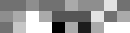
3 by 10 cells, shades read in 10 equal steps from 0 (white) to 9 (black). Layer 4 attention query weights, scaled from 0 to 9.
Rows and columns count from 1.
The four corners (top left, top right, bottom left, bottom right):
5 5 5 0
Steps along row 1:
same down up same down up same down up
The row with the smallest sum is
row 3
